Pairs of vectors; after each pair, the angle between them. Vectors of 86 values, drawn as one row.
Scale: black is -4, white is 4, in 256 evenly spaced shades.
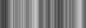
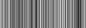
partly opposed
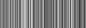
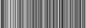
partly aligned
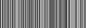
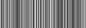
partly opposed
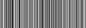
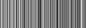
partly opposed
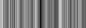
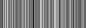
partly opposed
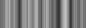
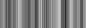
nearly opposite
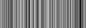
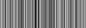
orthogonal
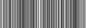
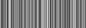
partly opposed
